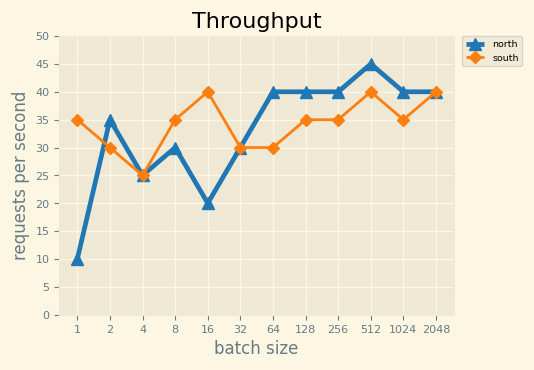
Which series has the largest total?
south
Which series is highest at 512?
north
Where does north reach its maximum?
512
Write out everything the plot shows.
Title: Throughput
x-axis: batch size, ticks 1 2 4 8 16 32 64 128 256 512 1024 2048
y-axis: requests per second, ticks 0 5 10 15 20 25 30 35 40 45 50
Legend: north, south
Values:
north: 10 35 25 30 20 30 40 40 40 45 40 40
south: 35 30 25 35 40 30 30 35 35 40 35 40
